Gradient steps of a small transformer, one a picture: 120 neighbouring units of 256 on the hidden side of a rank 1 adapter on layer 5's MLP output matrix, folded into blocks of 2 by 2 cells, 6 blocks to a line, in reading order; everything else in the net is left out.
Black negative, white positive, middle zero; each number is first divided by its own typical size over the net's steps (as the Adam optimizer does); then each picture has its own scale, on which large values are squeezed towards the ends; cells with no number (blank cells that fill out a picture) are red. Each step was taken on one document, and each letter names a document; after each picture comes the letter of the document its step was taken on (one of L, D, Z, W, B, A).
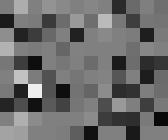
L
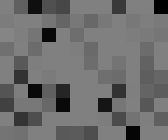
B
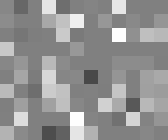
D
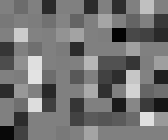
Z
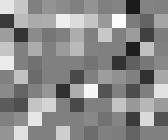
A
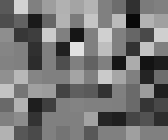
A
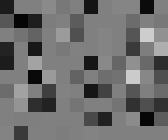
Z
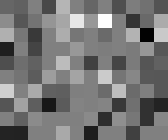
L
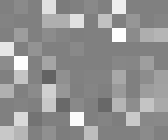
D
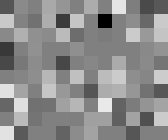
L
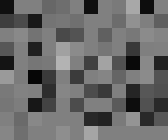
Z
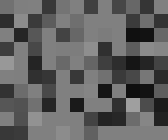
Z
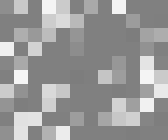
D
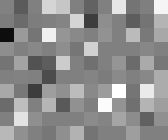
L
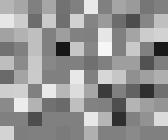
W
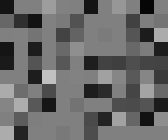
Z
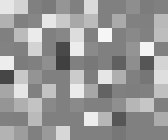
A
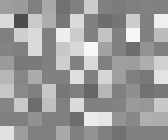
W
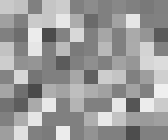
A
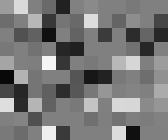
A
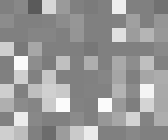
D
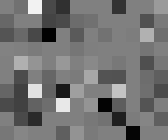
B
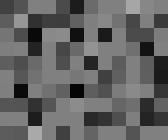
A
